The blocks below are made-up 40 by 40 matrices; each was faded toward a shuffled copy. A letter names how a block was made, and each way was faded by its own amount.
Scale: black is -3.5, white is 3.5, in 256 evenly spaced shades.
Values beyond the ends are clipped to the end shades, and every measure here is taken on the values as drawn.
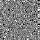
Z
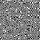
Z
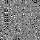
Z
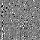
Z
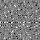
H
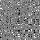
H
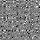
H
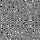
H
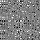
H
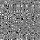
H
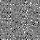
Z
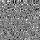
H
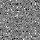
Z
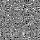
Z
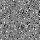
Z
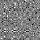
H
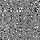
H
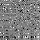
H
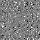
Z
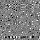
H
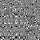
H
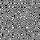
H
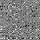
H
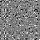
H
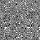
Z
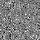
Z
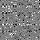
H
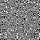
Z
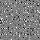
H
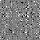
H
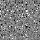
Z
